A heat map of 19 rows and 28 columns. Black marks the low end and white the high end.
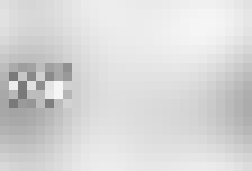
Odd patch: rougher, in the middle left. Ninth with the lowest average: middle left. Histogram: skewed, a long tail of low values. Roughest part: middle left.
